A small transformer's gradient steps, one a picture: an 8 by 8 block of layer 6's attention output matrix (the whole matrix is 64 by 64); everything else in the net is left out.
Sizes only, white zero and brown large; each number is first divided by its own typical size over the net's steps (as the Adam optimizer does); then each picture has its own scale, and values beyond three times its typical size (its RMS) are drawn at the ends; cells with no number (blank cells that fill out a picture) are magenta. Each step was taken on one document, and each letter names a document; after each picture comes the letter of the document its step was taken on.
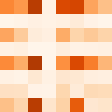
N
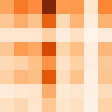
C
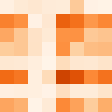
N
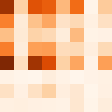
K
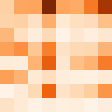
C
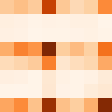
C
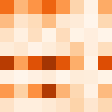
K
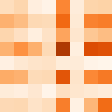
N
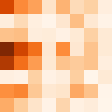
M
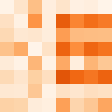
N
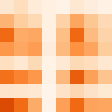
N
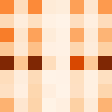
K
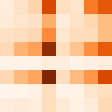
C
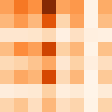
C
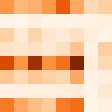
K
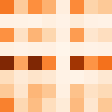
K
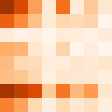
M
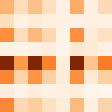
K
